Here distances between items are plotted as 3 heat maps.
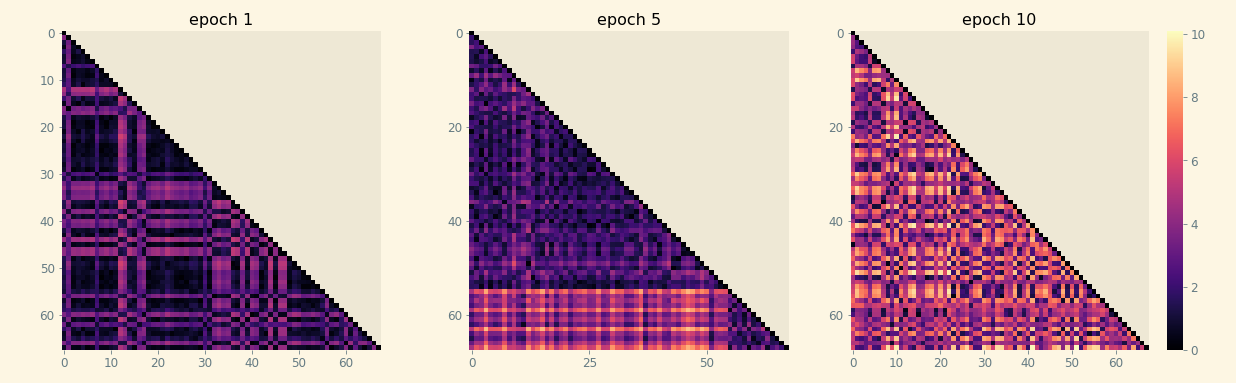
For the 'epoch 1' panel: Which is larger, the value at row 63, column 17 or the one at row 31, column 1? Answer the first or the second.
the first
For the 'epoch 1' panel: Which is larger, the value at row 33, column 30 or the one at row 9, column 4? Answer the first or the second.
the first
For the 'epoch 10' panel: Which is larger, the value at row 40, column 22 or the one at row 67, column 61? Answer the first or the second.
the second
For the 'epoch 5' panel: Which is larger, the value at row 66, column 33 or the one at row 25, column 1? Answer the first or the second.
the first
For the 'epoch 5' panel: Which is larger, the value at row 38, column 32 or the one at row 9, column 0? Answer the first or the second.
the second
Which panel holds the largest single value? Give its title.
epoch 10
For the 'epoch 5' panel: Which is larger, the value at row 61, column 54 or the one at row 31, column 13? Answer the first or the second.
the first
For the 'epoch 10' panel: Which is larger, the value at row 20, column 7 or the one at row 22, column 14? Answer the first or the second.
the first
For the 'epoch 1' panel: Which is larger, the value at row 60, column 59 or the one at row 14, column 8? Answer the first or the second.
the first
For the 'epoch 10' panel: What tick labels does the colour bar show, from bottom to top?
0, 2, 4, 6, 8, 10
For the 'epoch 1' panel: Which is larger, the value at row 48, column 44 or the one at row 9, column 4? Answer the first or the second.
the first
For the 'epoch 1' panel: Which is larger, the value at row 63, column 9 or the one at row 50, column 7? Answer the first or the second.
the second
